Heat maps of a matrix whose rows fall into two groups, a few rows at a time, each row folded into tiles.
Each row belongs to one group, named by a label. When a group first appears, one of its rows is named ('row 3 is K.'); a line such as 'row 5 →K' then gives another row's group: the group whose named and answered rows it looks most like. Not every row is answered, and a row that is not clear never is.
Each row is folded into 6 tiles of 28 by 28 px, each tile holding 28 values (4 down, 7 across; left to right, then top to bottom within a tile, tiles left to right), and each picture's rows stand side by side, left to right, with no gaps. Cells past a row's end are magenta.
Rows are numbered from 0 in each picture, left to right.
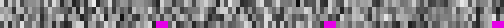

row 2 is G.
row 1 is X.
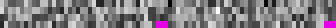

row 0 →X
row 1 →G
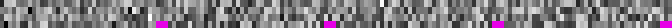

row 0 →G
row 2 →X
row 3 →X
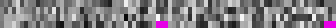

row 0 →G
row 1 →X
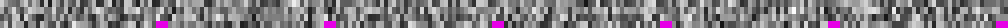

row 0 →X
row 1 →G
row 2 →X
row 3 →X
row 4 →G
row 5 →X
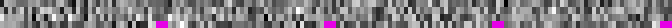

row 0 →G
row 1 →G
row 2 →X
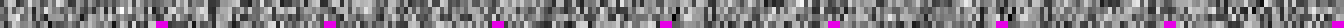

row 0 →G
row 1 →X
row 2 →X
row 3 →X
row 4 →G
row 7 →X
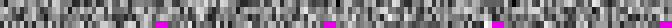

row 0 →X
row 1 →X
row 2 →G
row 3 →X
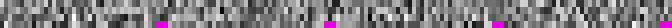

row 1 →G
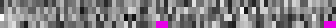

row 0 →G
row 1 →X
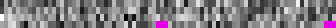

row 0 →G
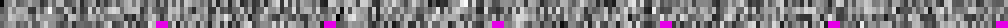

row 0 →G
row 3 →G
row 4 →X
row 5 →X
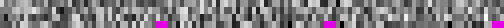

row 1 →X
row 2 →G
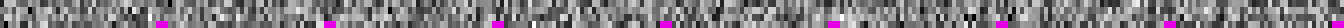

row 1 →G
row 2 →G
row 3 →X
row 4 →X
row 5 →G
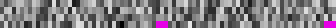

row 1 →X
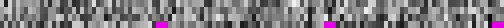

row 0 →X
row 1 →G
